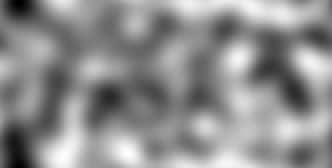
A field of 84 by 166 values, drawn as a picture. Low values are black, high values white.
Neither half mirrors the other. The values follow a bell shape. No lone cell stands out from its neighbours. The field is smooth, with broad soft blobs.
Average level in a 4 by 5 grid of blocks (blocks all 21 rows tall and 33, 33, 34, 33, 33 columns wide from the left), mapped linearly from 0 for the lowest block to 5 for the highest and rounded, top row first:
02333 / 22122 / 00032 / 05353
